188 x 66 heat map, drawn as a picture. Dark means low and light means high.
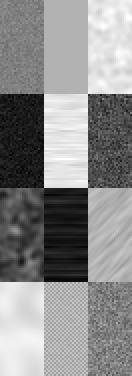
The table splits into 4 rows of 3 panels. Panel 1,1: middling, fine-grained, faint in contrast. Panel 1,2: high, flat. Panel 1,3: very high, blotchy, faint in contrast. Panel 2,1: very low, fine-grained, faint in contrast. Panel 2,2: very high, streaked across, faint in contrast. Panel 2,3: low, fine-grained. Panel 3,1: low, blotchy. Panel 3,2: very low, streaked across, faint in contrast. Panel 3,3: high, slanting up to the right, faint in contrast. Panel 4,1: very high, smooth, faint in contrast. Panel 4,2: high, checkered. Panel 4,3: middling, fine-grained.
